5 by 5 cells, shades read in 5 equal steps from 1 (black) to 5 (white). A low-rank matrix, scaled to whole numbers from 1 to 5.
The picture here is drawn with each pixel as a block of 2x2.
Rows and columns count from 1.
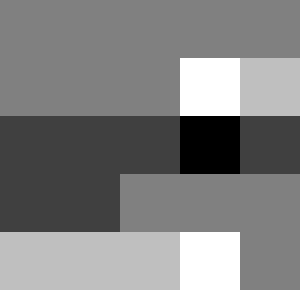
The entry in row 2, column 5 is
4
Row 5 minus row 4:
2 2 1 2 0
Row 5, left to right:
4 4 4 5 3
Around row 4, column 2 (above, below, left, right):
2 4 2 3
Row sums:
15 18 9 13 20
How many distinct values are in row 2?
3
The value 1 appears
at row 3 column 4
